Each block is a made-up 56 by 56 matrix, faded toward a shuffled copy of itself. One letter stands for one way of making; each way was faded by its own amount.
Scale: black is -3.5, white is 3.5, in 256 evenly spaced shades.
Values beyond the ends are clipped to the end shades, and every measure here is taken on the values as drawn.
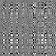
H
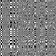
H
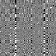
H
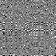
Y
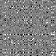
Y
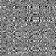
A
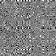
Y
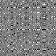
Y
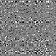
Y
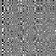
H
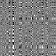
H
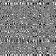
Y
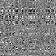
Y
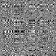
A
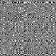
Y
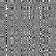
H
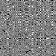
Y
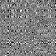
Y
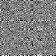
A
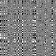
H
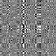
H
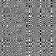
H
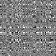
A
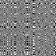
H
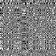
A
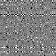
A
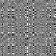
H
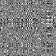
Y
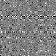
A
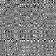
A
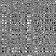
A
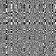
H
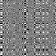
H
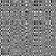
H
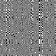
H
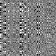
H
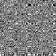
Y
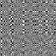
H
